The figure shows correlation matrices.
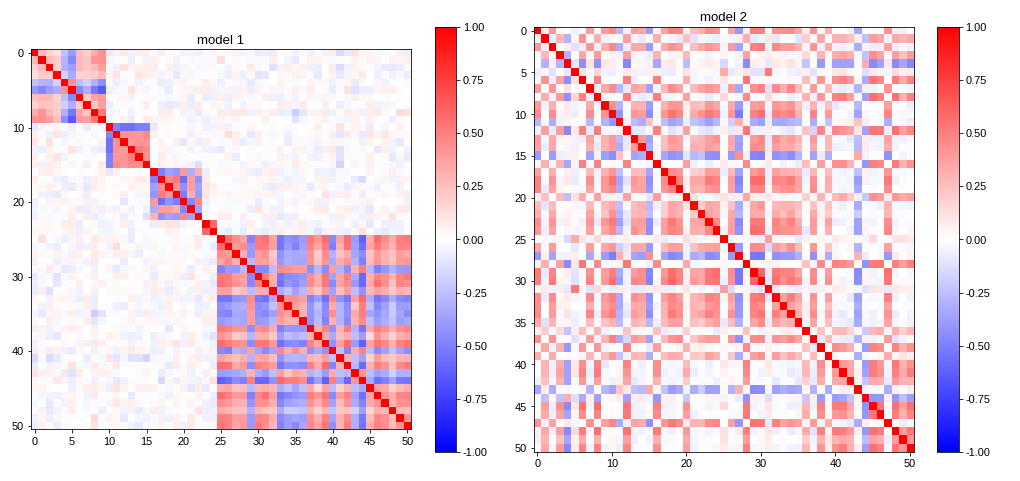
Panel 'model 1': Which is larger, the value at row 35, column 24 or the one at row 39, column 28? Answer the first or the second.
the second
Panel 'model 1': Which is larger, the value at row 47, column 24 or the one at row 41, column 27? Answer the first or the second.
the second
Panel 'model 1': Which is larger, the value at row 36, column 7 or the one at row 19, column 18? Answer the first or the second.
the second
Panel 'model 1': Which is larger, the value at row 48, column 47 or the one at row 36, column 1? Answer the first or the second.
the first
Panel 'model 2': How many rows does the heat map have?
51
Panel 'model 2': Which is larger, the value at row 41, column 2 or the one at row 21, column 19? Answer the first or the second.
the second
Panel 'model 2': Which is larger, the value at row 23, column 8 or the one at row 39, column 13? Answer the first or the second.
the second
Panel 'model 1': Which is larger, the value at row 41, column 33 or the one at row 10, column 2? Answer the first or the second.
the second
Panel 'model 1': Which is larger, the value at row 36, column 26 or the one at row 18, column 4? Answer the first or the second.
the second
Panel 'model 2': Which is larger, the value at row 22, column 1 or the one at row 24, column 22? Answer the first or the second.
the second
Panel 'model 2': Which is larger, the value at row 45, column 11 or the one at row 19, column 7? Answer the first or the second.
the second
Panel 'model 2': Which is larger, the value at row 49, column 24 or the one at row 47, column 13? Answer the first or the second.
the second
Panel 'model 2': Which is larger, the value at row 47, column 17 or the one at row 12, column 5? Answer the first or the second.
the first
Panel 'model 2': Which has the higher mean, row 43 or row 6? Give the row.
6
